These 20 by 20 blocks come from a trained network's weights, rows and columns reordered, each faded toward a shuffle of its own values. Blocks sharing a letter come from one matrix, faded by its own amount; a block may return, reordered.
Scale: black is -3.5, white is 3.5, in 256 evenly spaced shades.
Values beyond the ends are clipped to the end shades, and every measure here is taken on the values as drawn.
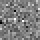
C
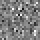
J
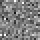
C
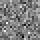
C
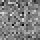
J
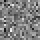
J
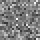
C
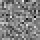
J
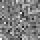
C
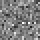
C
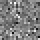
C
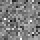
C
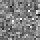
C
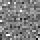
C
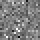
C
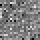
C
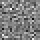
J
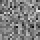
J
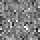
C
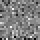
C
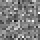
J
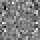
J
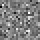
C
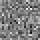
J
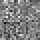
J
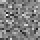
J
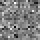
J
